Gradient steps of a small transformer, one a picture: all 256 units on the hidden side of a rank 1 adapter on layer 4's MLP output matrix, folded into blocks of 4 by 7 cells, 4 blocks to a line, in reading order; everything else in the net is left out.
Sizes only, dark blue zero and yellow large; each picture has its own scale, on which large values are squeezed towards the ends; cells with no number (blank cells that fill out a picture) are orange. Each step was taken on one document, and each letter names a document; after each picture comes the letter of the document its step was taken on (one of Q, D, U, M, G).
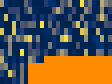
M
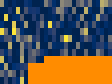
M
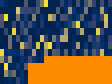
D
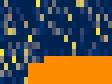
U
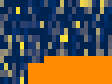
M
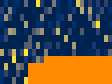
U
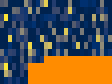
D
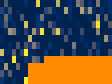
U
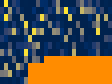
U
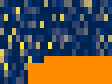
M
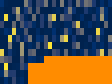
D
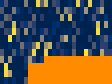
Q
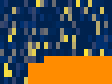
Q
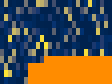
Q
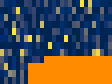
M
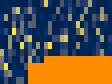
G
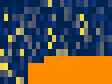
G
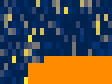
U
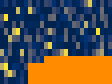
D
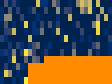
U
